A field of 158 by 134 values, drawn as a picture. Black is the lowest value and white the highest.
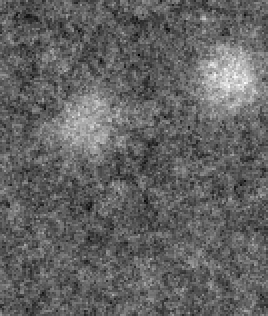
There are two bumps. No row or column stands out. The field is mottled with small blotches. The ninth with the highest average is the top right.
